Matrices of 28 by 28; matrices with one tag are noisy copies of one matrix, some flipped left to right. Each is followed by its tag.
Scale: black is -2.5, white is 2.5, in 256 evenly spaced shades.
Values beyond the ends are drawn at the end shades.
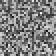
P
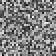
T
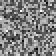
P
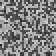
P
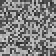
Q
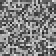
Q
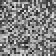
Q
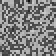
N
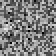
P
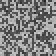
P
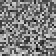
Q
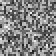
P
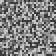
Q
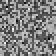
P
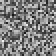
P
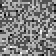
Q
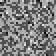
N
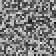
T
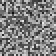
T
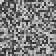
Q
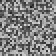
T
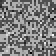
Q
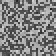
N
